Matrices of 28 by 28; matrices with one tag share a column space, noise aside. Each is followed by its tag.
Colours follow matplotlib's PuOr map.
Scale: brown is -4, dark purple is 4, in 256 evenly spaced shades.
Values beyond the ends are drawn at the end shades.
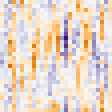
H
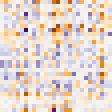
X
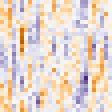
H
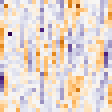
H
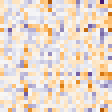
X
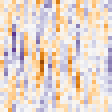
H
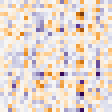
X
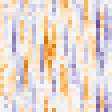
H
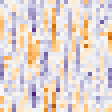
H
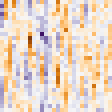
H
